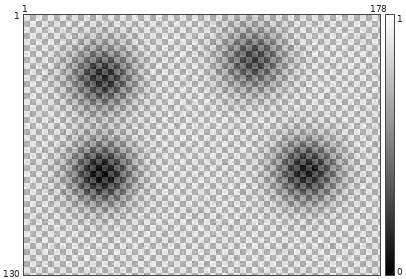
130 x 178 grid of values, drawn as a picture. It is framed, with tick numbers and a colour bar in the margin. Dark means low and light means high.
Odd rows or columns: none. Slope: none. Dips: four. Lone odd cells: none. Average level on the scale: 70%.
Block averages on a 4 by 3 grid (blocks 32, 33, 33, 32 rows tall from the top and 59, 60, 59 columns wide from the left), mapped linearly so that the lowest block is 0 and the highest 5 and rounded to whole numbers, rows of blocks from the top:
2 3 4 / 2 4 4 / 0 5 0 / 5 5 5
